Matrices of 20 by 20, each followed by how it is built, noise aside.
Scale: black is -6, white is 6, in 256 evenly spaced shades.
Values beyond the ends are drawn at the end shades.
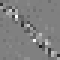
banded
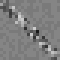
banded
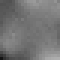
smooth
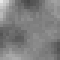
smooth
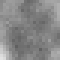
smooth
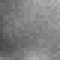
smooth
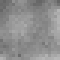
smooth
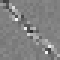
banded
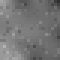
smooth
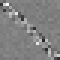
banded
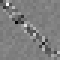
banded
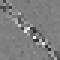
banded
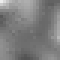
smooth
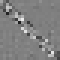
banded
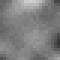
smooth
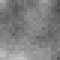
smooth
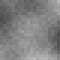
smooth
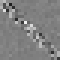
banded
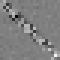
banded
